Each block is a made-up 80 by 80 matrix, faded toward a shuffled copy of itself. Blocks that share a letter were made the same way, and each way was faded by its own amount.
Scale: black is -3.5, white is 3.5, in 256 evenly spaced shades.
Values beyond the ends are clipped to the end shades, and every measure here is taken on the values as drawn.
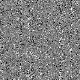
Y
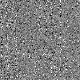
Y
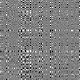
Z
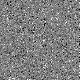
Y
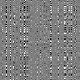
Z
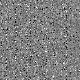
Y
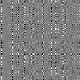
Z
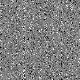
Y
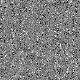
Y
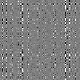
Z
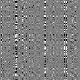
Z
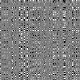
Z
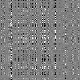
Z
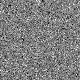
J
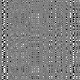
Z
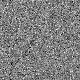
J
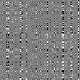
Z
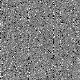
Y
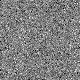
J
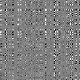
Z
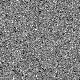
J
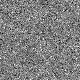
J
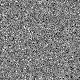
J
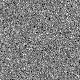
J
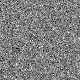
J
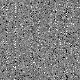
Y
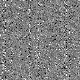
Y
